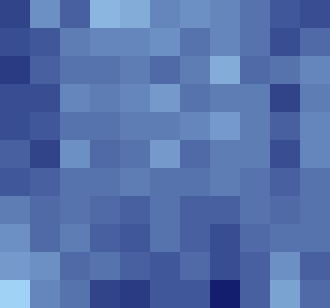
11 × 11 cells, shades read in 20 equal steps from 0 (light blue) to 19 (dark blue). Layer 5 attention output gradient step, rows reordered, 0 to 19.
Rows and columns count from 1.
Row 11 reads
0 8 10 15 16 13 13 19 12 5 11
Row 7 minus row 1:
-2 5 -2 7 5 2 3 1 0 -1 -4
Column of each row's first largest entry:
1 1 1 10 1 2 1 5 8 8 8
